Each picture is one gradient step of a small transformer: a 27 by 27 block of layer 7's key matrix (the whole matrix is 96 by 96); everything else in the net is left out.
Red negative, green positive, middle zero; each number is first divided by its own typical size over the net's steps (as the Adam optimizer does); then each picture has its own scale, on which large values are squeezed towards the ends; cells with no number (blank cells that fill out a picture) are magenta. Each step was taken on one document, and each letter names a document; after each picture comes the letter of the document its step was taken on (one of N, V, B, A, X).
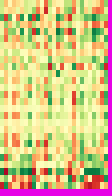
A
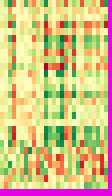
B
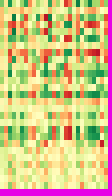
B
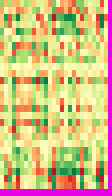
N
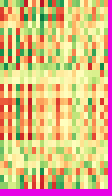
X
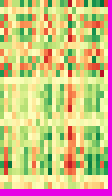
B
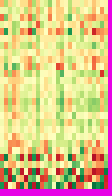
A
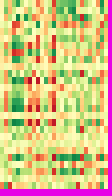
N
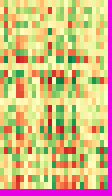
N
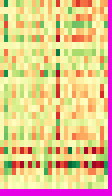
B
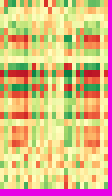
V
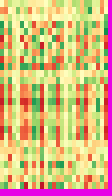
X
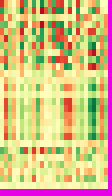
X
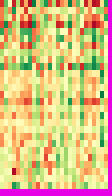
A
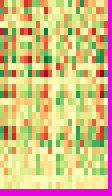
B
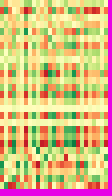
V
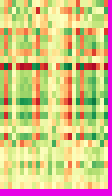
A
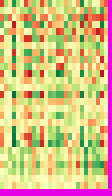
B
